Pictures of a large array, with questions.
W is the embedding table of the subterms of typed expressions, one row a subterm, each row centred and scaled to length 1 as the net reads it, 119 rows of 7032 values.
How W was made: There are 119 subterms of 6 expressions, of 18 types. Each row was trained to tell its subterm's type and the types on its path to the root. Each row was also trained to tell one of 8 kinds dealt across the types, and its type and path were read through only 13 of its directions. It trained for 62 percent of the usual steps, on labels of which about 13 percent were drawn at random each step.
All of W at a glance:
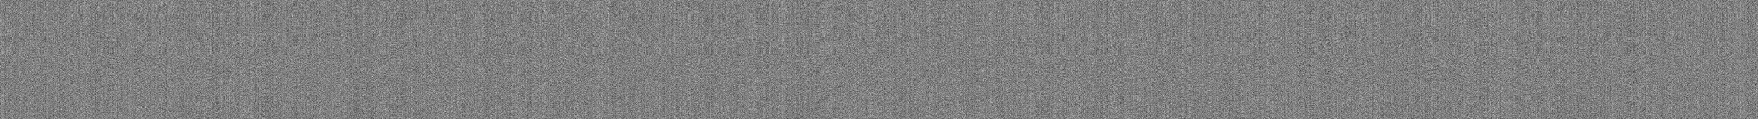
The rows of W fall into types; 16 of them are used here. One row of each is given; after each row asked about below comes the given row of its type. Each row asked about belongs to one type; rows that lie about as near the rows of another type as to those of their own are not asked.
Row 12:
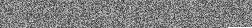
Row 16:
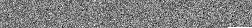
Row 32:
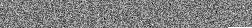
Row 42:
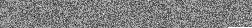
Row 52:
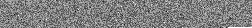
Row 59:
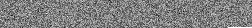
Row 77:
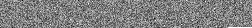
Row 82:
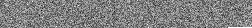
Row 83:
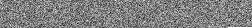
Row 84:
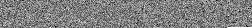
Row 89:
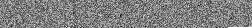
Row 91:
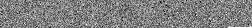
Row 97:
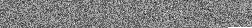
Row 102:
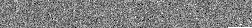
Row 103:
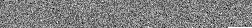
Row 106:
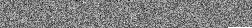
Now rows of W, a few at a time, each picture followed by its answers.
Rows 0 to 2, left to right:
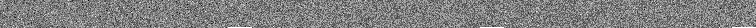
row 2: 82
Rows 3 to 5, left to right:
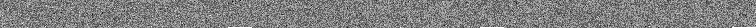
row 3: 42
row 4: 16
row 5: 82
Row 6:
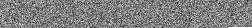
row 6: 103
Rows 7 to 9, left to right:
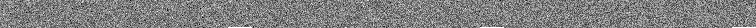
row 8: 89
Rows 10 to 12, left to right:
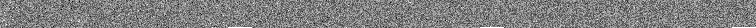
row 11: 102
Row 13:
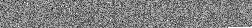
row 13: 82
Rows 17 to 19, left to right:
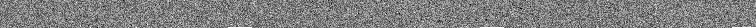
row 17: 89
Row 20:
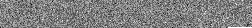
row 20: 103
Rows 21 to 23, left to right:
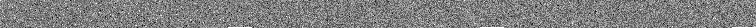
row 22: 89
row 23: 84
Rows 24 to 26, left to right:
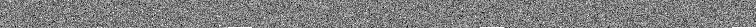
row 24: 42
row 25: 106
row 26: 83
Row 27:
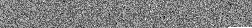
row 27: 52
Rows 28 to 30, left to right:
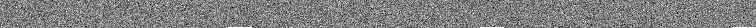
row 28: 89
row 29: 103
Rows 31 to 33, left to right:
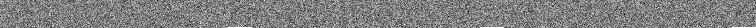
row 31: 77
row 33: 77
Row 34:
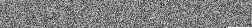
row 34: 77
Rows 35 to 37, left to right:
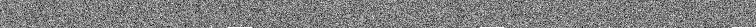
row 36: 83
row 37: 84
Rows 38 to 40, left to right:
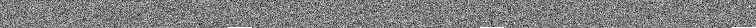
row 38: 84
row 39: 91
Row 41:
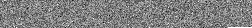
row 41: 84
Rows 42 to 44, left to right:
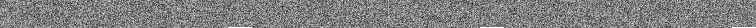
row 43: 103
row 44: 12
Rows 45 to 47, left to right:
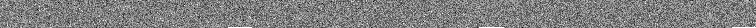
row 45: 106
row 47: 52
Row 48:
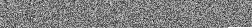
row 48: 77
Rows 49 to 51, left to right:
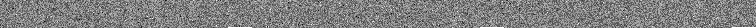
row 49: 16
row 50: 52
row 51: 16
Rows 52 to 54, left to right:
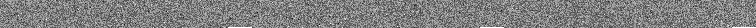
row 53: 42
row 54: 52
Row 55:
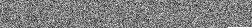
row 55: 83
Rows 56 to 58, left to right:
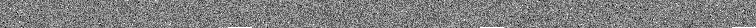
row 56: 59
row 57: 103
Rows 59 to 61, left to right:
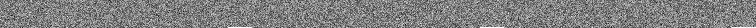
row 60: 83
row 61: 97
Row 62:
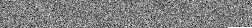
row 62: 84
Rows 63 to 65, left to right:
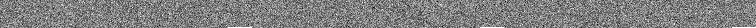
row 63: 59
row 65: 82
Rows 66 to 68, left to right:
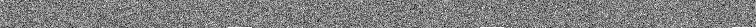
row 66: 77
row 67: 42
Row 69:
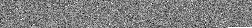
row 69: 59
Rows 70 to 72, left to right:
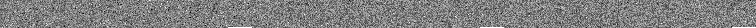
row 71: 102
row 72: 52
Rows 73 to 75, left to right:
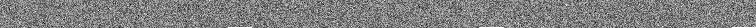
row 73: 59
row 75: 42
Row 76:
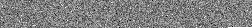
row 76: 59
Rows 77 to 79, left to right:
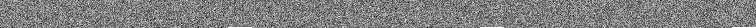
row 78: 97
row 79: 89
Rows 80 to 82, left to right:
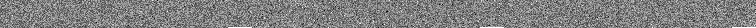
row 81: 106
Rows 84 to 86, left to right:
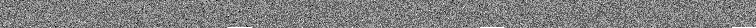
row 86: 82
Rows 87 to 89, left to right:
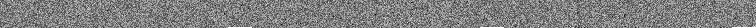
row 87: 89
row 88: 16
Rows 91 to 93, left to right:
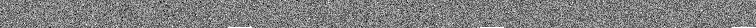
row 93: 16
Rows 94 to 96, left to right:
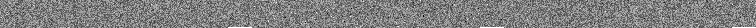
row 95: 91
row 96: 16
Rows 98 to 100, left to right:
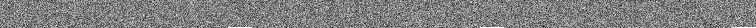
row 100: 84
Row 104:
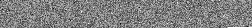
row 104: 32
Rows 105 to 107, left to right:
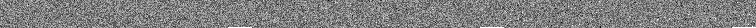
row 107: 52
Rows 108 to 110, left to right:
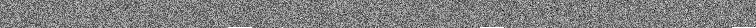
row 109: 103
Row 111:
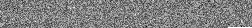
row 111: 16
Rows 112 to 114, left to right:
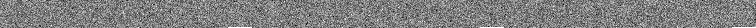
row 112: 52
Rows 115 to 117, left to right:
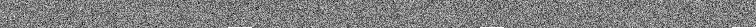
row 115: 103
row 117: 89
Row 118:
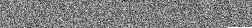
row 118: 84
